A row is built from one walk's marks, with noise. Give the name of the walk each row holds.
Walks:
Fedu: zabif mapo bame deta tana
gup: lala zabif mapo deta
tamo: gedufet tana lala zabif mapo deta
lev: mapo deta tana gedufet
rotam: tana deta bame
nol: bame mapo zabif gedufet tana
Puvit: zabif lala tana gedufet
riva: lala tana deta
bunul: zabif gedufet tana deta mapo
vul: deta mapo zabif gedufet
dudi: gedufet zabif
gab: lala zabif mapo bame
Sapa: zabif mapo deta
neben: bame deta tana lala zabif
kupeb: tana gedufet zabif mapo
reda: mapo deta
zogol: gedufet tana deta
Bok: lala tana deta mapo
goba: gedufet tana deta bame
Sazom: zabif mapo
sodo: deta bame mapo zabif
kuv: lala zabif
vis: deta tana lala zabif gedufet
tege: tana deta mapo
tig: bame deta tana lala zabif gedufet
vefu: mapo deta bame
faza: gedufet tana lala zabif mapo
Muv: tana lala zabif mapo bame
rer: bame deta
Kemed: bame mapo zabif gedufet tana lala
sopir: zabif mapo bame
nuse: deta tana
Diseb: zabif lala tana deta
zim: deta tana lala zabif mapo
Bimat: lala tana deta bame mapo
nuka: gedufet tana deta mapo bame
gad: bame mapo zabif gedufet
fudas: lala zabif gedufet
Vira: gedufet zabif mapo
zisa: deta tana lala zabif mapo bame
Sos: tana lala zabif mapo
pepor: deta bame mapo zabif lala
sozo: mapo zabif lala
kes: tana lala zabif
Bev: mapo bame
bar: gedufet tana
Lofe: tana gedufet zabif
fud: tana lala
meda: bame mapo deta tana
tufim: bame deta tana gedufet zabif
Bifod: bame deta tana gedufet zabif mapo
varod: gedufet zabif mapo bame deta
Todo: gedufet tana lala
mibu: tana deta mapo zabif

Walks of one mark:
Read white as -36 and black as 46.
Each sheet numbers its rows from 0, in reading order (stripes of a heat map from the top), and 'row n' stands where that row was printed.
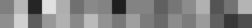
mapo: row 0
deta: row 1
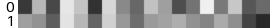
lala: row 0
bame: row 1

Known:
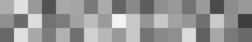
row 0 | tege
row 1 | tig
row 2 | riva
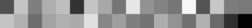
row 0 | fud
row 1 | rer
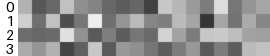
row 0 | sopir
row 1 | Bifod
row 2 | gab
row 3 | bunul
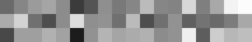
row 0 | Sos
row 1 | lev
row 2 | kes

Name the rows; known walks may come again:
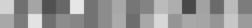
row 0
Bifod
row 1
zisa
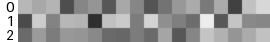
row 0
mibu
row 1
fud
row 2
gup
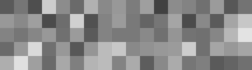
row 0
dudi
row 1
bunul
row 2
kupeb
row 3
Diseb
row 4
nuse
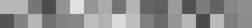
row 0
lev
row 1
vis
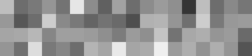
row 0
varod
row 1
sopir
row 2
Bimat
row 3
neben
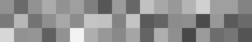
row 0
pepor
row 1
bar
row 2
nuka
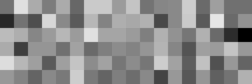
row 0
riva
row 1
fudas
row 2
rer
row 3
nol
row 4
meda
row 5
vul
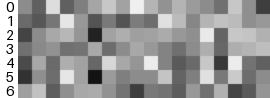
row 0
tig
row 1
gab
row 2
kes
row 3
tamo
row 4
Todo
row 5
kuv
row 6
reda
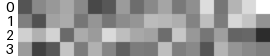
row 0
Sos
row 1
Kemed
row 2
rotam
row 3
gad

